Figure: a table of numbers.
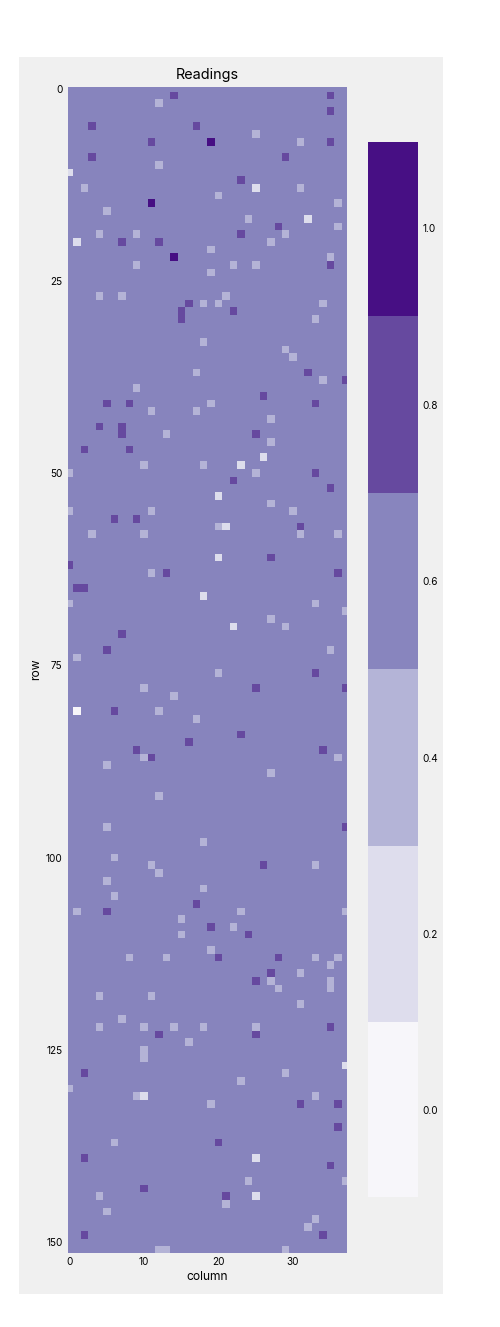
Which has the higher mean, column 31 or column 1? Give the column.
31
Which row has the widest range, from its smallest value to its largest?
81
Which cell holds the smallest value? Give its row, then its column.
81, 1
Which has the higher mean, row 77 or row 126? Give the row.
77
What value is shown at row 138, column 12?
0.6
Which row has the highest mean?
7
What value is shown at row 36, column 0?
0.6
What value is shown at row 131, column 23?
0.6
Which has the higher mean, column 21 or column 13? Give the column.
13
